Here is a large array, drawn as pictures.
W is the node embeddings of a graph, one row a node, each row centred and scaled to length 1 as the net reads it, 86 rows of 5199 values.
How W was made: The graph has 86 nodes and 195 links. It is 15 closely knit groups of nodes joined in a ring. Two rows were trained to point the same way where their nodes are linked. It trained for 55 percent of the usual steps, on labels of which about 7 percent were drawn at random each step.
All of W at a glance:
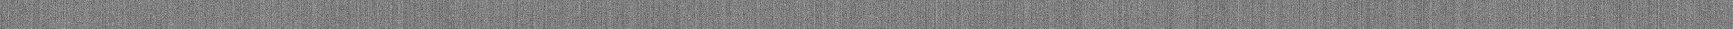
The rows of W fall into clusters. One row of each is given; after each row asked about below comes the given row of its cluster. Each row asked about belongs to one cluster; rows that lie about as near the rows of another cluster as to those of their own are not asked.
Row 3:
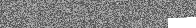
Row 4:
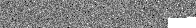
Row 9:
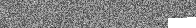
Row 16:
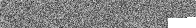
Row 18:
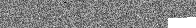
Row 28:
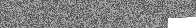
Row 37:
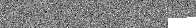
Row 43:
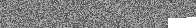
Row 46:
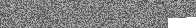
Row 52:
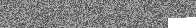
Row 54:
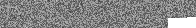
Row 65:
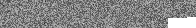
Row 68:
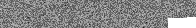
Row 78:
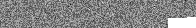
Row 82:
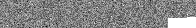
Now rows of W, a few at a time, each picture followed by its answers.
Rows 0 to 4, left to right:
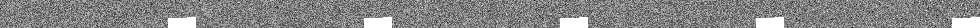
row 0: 82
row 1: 16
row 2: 65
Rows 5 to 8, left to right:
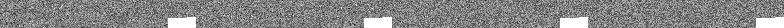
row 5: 82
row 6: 3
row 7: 28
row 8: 37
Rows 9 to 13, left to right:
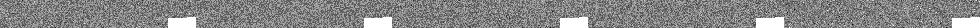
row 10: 4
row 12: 54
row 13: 4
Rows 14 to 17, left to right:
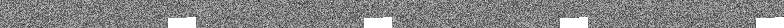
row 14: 52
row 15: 52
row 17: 46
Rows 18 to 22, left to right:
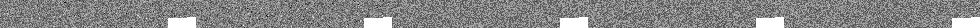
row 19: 16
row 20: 46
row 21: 52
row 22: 16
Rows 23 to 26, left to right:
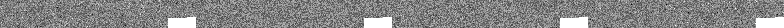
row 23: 78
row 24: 46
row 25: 28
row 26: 82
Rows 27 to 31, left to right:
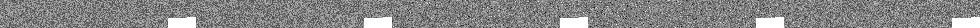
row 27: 16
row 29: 28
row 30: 3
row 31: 54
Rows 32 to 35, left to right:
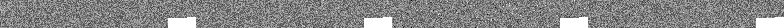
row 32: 78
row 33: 52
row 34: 43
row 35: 4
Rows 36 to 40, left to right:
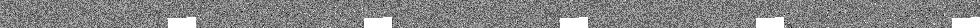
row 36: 4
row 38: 46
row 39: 9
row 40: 4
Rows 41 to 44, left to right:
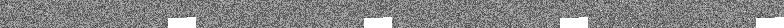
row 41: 54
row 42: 9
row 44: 46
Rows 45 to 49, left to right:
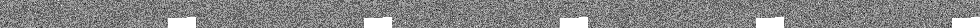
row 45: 82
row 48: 68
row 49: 18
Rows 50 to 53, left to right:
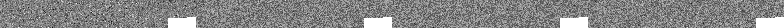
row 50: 43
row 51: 65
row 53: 65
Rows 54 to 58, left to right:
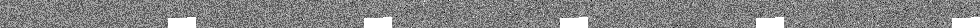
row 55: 18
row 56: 82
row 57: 16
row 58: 82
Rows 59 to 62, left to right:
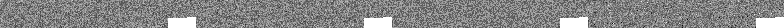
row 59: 3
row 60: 18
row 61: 78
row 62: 78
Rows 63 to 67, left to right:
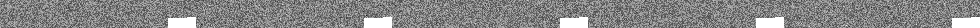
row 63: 54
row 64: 18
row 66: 78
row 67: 54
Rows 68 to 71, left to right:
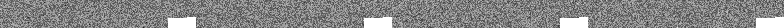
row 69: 46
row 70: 43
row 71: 37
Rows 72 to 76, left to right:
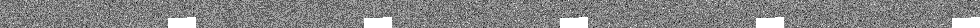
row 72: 9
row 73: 68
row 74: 4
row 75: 18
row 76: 54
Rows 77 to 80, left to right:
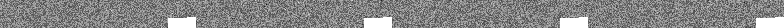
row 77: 68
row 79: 28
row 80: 18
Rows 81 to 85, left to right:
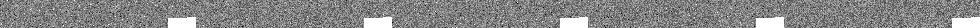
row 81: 37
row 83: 9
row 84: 78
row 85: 9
